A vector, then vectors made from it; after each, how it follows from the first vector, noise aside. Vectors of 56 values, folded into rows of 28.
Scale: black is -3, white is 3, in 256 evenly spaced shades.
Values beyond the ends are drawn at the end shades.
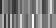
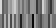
negated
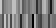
negated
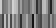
negated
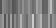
shrunk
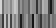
negated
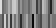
negated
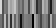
negated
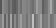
shrunk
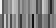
negated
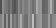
shrunk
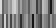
negated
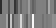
partly zeroed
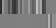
partly zeroed
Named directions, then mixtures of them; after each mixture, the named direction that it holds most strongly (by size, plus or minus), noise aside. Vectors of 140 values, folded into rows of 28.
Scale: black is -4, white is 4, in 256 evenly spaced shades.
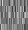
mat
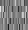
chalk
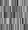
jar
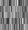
jar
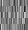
mat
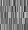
mat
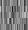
mat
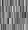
mat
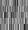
jar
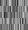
jar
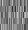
mat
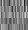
mat
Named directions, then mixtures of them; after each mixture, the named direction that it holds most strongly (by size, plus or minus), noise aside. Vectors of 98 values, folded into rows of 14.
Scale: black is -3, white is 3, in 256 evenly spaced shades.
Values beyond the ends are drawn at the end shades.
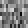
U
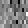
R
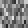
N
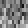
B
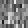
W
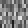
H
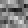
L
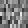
U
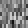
H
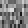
U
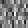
H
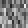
B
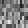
B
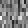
H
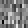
W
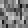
N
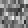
N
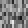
H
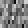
N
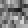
L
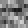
L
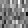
R
